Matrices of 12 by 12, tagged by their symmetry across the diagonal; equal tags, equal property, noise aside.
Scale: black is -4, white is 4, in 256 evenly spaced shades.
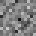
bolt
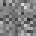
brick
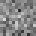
brick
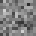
brick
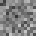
bolt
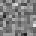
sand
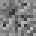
bolt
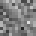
sand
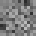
bolt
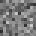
brick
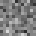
brick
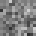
sand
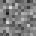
brick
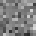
sand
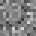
bolt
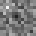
bolt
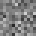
sand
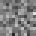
sand
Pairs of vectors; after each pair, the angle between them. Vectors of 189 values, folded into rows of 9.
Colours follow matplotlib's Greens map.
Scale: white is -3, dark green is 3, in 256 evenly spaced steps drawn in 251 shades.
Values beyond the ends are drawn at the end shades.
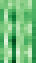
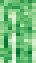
nearly opposite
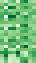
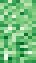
partly opposed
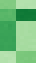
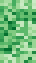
partly aligned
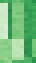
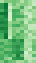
nearly opposite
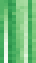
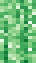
partly opposed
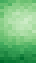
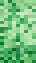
partly aligned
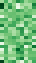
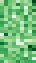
orthogonal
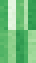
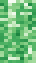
partly aligned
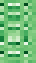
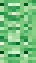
nearly parallel
